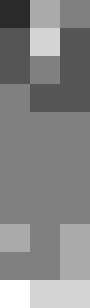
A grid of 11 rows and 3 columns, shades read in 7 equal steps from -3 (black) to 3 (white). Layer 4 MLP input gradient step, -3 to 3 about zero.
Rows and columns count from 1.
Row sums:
-1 0 -2 -2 0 0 0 0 2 1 7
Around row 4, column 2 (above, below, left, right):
0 0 0 -1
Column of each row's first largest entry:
2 2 2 1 1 1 1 1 1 3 1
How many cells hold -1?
6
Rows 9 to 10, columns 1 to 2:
1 0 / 0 0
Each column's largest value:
3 2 2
